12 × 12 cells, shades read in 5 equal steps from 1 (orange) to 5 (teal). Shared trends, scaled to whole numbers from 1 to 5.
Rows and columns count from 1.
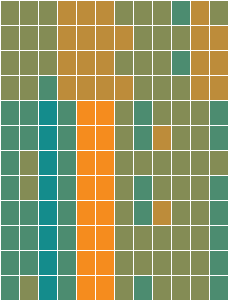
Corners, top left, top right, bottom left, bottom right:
3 3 4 4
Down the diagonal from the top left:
3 3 3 2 1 1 3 4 2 3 3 4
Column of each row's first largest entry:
10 1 10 3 3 3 3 3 3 3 3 3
